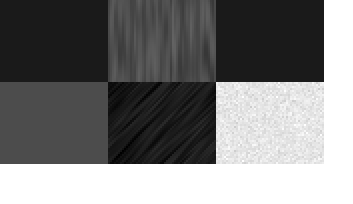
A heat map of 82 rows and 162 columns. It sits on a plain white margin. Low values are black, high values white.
It is made of 2 by 3 panels. Panel 1,1: very low, flat. Panel 1,2: low, streaked downward, faint in contrast. Panel 1,3: very low, flat. Panel 2,1: low, flat. Panel 2,2: very low, slanting up to the right, faint in contrast. Panel 2,3: very high, fine-grained, faint in contrast.
